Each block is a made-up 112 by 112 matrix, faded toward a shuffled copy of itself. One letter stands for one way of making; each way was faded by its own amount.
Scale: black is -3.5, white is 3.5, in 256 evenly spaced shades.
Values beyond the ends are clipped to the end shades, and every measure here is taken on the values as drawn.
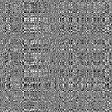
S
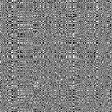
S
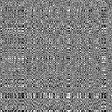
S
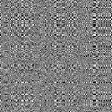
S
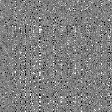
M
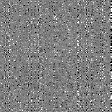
M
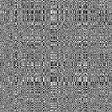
S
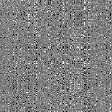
M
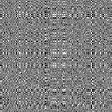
S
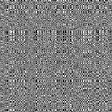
S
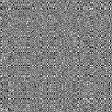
S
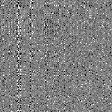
M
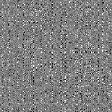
M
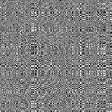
S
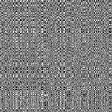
S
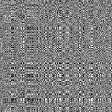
S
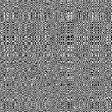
S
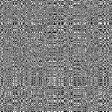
S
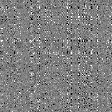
M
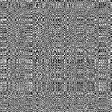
S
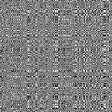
S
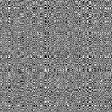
S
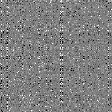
M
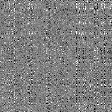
M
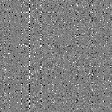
M
